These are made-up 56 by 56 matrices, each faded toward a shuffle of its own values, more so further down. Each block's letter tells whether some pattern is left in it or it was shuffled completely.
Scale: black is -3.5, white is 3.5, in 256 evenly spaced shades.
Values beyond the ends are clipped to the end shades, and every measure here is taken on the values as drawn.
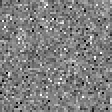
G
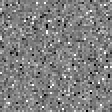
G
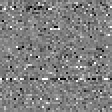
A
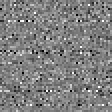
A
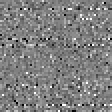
A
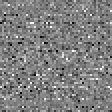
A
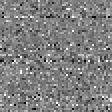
A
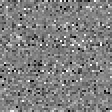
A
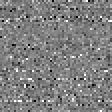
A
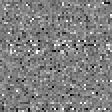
A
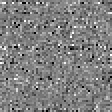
A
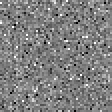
G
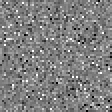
G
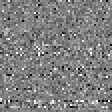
A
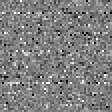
A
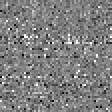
A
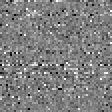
A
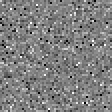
G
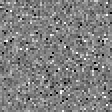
G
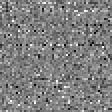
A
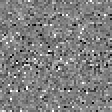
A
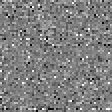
A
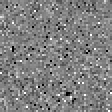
G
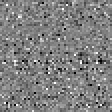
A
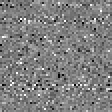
A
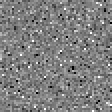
G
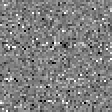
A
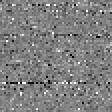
A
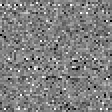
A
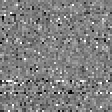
A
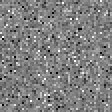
G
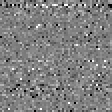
A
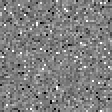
G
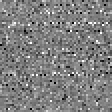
A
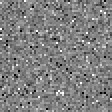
G
